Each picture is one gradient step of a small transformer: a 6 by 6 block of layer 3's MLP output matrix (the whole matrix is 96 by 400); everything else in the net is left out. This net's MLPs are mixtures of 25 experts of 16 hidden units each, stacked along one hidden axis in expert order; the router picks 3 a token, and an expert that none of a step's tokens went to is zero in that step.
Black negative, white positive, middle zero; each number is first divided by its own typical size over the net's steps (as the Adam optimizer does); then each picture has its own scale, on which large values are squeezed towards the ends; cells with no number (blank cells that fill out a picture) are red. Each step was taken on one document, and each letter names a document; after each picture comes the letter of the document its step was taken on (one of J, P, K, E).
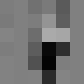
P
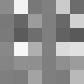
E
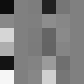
P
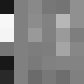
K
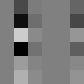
E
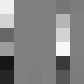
K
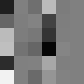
P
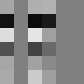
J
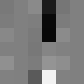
P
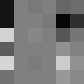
K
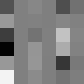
K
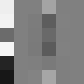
P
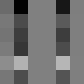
E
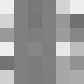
K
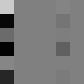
J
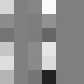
P
